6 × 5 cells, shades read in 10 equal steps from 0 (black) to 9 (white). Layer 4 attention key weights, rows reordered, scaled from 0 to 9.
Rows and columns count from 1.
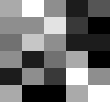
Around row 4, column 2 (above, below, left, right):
7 5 5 4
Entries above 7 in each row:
1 1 0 0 1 1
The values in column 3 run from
0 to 8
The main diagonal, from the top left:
6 5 5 6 5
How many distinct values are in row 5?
4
